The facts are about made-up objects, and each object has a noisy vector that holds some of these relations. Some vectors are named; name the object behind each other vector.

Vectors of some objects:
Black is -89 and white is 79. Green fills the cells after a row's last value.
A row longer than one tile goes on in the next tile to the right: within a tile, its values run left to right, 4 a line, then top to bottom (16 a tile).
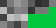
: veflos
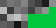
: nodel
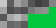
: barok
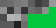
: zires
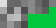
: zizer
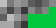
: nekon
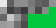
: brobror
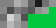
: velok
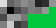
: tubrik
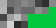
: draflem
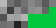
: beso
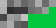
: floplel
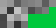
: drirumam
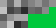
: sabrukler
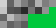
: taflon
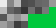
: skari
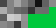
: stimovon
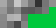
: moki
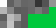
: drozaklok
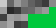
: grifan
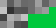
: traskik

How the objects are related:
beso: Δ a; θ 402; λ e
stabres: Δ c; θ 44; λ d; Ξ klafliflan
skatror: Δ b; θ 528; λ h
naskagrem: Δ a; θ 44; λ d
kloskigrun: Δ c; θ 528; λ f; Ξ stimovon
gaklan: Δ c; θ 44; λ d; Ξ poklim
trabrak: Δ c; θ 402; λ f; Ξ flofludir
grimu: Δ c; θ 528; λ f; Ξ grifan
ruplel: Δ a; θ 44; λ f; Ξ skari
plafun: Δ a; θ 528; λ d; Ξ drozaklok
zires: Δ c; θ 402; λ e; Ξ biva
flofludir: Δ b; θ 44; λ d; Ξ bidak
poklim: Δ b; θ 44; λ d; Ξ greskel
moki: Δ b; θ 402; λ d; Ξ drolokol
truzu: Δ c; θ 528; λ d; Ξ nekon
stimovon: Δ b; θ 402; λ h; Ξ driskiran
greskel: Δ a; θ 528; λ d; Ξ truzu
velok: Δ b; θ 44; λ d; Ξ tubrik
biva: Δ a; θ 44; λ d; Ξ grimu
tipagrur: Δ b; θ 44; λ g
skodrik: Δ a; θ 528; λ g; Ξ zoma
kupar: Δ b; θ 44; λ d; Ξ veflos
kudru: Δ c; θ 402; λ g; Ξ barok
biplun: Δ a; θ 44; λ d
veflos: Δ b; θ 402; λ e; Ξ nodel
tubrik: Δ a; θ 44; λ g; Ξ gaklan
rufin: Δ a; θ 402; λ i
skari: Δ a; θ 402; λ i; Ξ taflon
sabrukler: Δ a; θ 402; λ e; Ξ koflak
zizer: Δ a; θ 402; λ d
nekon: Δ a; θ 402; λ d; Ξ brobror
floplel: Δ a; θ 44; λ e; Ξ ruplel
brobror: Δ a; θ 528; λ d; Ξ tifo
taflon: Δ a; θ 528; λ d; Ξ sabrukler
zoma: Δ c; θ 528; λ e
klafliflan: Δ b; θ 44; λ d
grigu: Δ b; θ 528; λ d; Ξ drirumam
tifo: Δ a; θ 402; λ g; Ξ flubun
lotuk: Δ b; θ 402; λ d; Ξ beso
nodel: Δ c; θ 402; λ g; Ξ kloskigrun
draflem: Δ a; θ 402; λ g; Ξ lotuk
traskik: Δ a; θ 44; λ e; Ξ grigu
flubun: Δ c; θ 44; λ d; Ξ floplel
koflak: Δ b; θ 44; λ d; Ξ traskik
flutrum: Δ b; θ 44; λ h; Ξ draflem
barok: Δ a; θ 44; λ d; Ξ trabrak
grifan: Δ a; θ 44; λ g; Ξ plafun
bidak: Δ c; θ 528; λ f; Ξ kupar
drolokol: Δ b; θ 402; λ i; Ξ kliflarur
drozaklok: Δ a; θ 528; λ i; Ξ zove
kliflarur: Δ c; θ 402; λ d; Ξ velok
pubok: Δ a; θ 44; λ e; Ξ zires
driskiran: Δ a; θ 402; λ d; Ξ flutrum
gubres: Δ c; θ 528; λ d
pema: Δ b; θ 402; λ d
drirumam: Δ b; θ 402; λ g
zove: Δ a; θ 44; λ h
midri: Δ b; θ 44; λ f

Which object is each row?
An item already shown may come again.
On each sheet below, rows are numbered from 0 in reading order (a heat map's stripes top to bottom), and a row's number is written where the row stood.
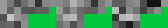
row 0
skatror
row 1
moki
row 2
nodel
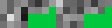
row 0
truzu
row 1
zove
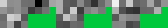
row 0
drolokol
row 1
gubres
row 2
ruplel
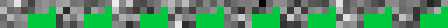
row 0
koflak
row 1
tipagrur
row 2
skari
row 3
tifo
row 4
flutrum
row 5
zoma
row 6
plafun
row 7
grimu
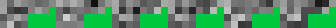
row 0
pubok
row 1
poklim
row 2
flubun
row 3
flubun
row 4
draflem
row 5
trabrak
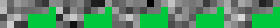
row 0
draflem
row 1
nodel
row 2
flutrum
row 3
midri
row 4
driskiran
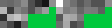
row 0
nodel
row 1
rufin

